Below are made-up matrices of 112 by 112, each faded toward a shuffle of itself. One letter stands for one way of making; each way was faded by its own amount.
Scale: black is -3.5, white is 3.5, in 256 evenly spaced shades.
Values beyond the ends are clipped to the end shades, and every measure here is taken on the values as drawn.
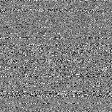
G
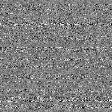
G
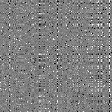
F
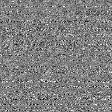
G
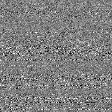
G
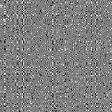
F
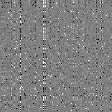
F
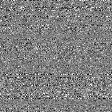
G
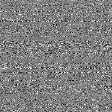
G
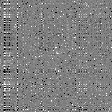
F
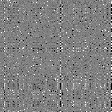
F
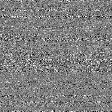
G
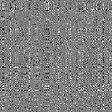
F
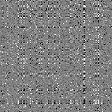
F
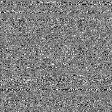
G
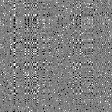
F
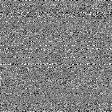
G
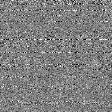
G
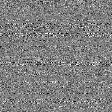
G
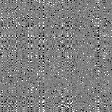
F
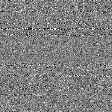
G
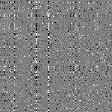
F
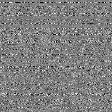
G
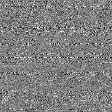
G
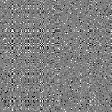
F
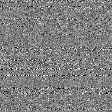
G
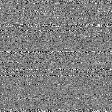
G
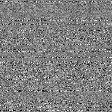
G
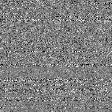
G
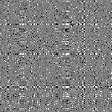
F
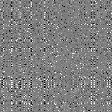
F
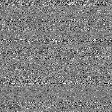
G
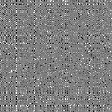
F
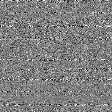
G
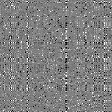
F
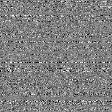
G
